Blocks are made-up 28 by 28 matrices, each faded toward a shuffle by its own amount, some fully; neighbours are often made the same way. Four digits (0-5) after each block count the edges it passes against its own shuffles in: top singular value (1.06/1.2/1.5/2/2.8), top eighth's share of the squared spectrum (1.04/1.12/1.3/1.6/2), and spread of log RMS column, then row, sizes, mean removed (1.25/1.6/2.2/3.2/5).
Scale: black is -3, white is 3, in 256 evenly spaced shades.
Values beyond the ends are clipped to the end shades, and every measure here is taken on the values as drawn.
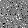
1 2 0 0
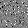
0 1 0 1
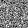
0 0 0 0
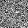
2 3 1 0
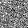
0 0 0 0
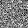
1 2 0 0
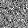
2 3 0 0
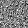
0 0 0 0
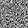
3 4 2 2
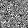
0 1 0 0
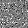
2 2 0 1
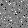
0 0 0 0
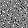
0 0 0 0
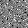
0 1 0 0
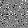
3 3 0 1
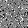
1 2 0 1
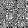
3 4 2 1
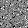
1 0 0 0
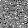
2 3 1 1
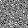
2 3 0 1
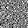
3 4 1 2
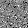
0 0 0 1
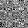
3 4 1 2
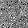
1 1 0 0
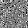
2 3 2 0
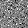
2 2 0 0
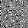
3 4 2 1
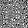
2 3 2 0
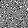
2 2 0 0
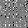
3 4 2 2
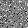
1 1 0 0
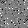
1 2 0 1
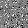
2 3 2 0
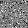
0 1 0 0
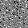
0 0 0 0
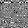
3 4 0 2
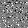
2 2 0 1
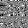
3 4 1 2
